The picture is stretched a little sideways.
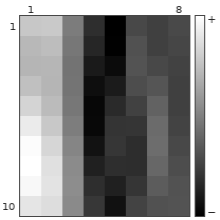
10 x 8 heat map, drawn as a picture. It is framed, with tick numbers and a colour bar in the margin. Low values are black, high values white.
Lone odd cells: none. Slope: up to the left. Grain: streaks running down. Ninth with the highest average: bottom left. Calmest part: top right.
